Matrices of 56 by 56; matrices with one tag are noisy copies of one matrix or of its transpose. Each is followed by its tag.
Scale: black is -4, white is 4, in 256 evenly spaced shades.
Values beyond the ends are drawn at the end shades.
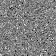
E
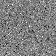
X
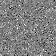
E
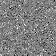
E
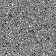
X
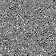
E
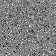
X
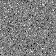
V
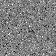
X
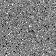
X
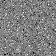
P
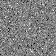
V
